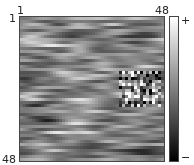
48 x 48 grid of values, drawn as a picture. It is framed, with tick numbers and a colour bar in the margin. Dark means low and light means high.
Roughest part: middle right. Grain: streaks across. Odd patch: rougher, in the middle right.
